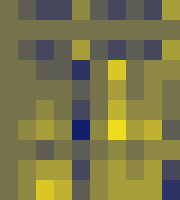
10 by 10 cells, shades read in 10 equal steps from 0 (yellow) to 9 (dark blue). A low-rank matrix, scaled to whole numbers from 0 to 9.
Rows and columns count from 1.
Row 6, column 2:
5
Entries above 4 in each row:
8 10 8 7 8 6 3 7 3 3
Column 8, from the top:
6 5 6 5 5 4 3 5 4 3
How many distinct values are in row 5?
4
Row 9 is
5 4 3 3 7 4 3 4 3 7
